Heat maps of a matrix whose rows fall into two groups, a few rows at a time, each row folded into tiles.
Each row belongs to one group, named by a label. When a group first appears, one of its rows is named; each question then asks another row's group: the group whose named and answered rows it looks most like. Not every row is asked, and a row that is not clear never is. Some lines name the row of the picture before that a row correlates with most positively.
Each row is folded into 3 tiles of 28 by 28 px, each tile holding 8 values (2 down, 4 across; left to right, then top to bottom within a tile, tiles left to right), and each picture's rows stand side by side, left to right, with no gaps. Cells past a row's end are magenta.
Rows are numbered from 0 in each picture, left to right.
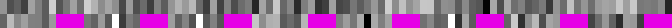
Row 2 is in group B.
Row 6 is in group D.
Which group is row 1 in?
B
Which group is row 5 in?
B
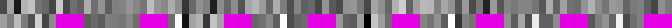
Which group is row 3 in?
B
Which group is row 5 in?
B
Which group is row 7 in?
B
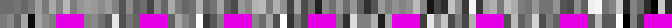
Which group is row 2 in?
B
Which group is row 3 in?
B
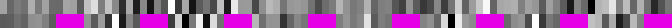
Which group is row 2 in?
D
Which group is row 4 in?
B
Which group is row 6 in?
B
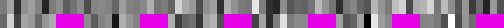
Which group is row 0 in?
D
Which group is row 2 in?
B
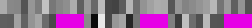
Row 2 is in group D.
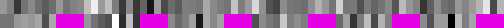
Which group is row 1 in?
B
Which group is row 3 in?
D
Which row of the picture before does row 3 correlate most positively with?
0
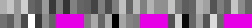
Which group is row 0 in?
B
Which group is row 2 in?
D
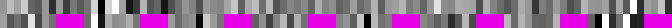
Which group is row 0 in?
B
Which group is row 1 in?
D
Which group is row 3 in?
D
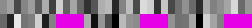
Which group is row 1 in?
B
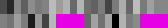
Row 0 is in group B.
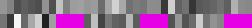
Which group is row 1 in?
D
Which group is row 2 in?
D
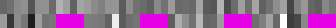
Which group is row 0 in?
B
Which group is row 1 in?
B
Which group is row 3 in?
B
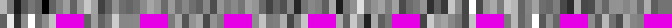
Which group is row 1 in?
D
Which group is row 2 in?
D
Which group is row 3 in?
D
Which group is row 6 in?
B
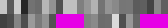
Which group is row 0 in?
D
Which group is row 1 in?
B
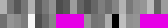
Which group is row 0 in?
B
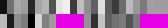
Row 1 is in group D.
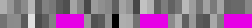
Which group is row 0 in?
B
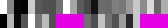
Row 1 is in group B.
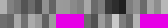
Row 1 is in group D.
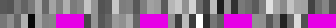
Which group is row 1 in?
D
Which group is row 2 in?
B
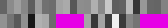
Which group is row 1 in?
B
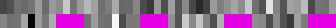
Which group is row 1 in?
B
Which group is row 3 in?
D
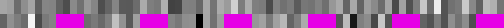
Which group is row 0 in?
B
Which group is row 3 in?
D
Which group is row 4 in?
D
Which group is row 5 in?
D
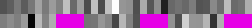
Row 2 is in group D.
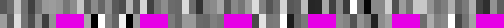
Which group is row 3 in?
B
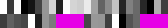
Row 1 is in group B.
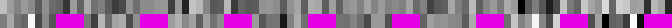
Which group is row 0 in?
B
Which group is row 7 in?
D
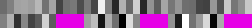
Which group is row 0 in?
D
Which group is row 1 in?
D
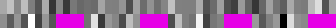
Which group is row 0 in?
B
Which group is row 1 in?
D
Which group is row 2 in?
B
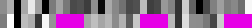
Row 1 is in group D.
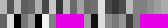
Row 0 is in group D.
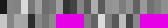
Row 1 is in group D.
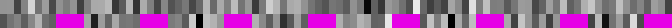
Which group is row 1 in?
B
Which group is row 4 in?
D
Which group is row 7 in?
D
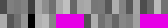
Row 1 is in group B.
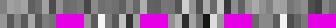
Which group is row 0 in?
B
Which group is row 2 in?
D
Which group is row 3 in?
B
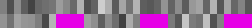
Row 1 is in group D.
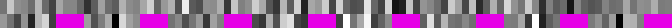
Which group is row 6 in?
B
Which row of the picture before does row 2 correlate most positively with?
1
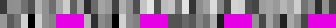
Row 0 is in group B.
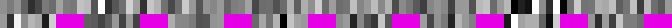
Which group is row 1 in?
D
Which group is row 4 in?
D
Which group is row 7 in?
B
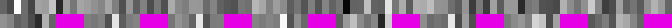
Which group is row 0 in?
D
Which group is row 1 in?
B
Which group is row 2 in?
B
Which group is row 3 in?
B
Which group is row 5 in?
B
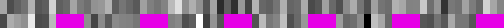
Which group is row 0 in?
B
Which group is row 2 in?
B
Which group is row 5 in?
D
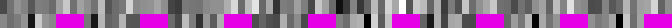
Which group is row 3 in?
D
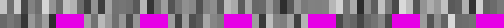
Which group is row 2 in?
B
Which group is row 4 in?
D
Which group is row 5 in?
B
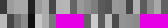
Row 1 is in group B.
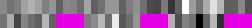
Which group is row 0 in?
D
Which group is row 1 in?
B
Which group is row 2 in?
D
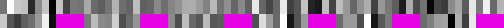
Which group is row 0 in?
B
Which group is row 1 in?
B
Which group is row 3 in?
B
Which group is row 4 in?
B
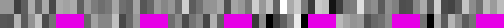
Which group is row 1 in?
B
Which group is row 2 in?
D
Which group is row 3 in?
D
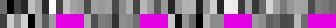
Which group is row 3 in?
D
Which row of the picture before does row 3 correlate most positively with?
2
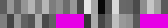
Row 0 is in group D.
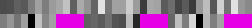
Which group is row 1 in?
D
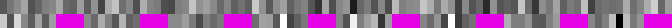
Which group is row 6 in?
D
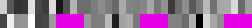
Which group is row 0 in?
B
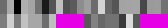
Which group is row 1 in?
D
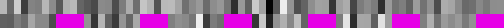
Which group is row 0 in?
D
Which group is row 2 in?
B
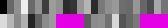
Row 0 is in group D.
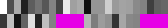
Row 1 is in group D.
